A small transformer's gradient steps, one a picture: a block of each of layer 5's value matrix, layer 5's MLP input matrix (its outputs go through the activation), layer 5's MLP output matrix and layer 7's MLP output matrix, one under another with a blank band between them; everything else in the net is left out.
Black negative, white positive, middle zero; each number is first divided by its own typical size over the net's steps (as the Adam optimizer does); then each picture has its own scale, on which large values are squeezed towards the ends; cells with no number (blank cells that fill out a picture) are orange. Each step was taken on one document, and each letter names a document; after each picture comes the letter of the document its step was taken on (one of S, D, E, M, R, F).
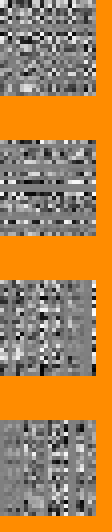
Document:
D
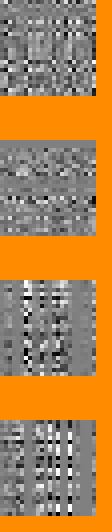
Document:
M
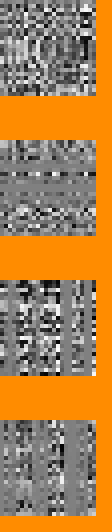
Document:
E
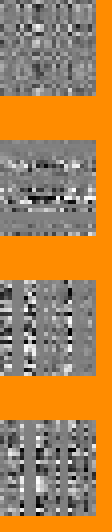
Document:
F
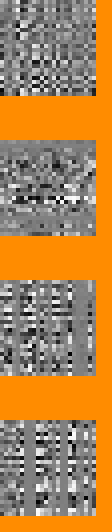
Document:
F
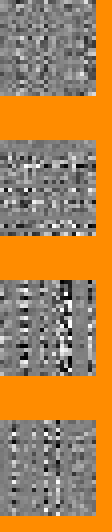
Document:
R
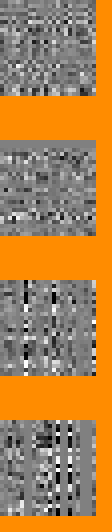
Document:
M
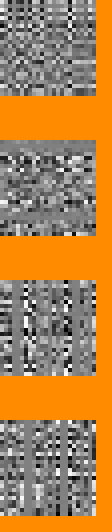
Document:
F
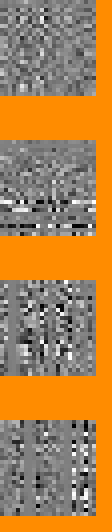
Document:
R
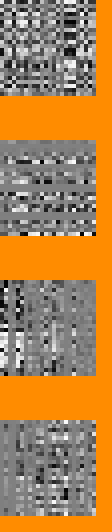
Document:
D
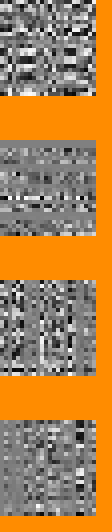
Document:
D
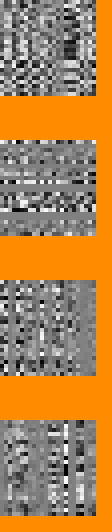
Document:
D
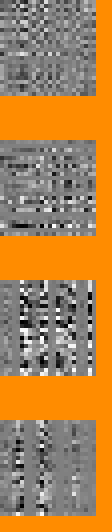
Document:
R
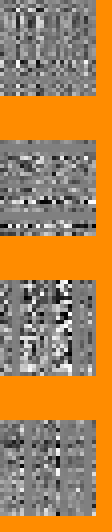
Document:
R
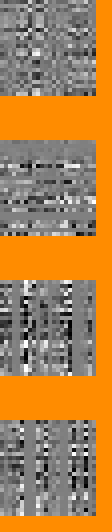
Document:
F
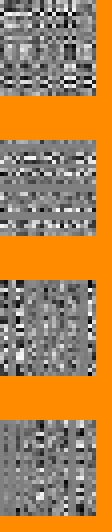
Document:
D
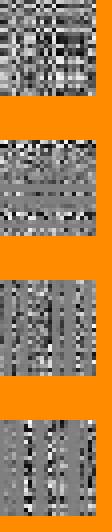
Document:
E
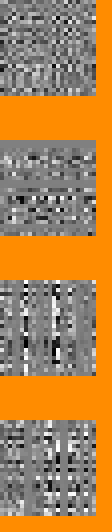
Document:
M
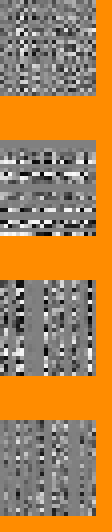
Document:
D
